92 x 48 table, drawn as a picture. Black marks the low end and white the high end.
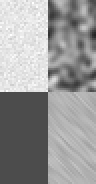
It is made of 2 by 2 panels. Panel 1,1: very high, fine-grained, faint in contrast. Panel 1,2: middling, blotchy, strong in contrast. Panel 2,1: low, flat. Panel 2,2: high, slanting down to the right, faint in contrast.
